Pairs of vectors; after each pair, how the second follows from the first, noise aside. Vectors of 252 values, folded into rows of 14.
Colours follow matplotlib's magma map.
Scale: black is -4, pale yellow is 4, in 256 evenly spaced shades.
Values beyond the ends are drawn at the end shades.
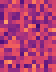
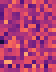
copied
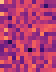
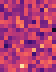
shuffled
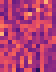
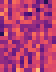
negated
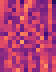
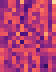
negated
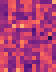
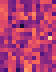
negated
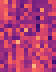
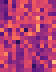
negated
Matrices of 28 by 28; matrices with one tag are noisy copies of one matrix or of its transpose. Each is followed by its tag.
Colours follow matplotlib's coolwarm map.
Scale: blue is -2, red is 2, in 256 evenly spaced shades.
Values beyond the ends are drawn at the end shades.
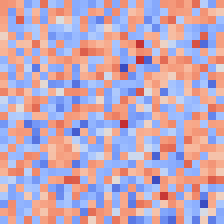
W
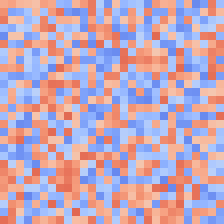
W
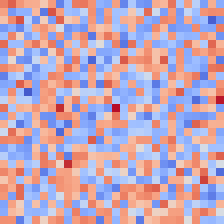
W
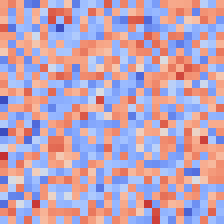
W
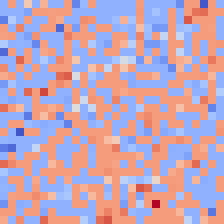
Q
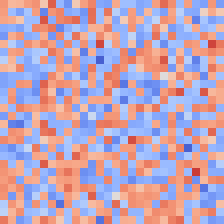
W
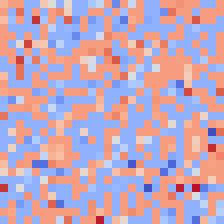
W
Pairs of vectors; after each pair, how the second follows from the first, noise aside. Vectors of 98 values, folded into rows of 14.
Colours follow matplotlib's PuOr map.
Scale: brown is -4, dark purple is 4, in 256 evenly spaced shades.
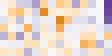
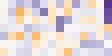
sign-scrambled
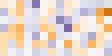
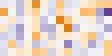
negated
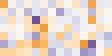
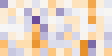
sign-scrambled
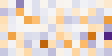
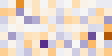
negated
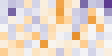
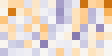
negated
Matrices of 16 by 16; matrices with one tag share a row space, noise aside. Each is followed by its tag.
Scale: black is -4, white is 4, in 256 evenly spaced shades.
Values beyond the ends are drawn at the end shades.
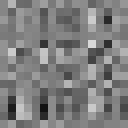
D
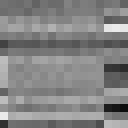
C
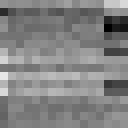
C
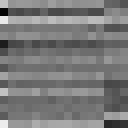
C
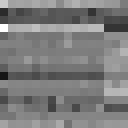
C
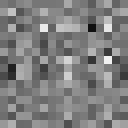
D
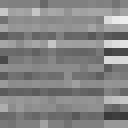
C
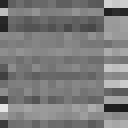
C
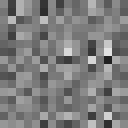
D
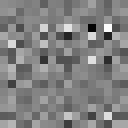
D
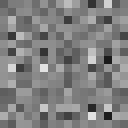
D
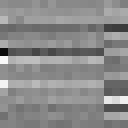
C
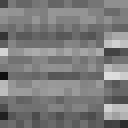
C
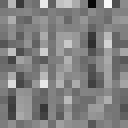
D
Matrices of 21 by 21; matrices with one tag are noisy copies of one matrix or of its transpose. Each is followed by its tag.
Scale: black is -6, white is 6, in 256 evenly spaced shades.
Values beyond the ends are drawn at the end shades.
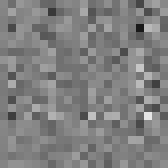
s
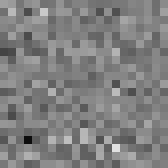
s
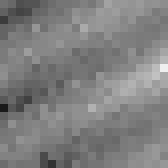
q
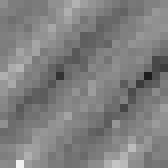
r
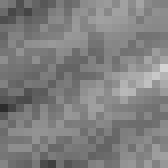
q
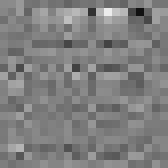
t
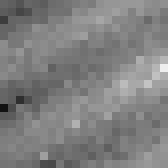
q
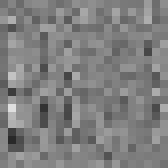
t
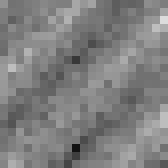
r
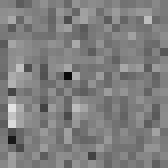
t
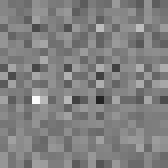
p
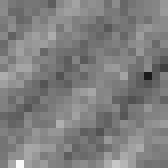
r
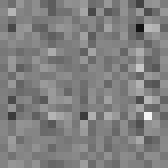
s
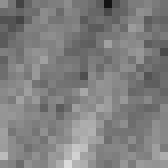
q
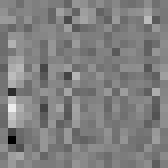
t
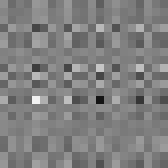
p
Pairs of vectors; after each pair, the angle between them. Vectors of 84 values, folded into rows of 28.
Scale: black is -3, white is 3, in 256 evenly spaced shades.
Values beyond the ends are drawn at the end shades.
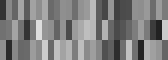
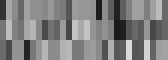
partly aligned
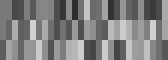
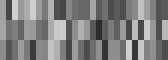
orthogonal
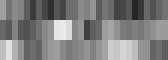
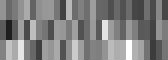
partly aligned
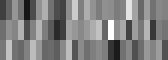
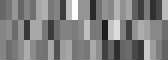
partly aligned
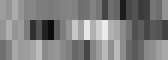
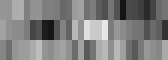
nearly parallel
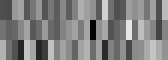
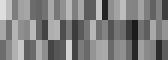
partly opposed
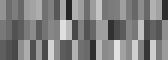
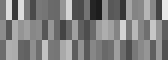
partly opposed
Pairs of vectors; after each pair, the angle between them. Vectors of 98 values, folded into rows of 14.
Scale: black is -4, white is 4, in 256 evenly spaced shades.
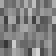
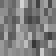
orthogonal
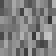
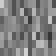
nearly opposite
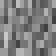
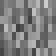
orthogonal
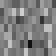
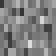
nearly opposite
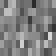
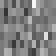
partly opposed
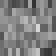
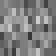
partly aligned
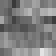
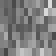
partly aligned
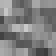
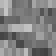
nearly parallel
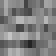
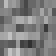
nearly parallel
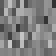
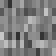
orthogonal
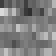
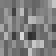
orthogonal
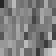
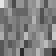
nearly opposite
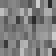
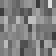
nearly opposite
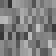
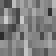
partly aligned
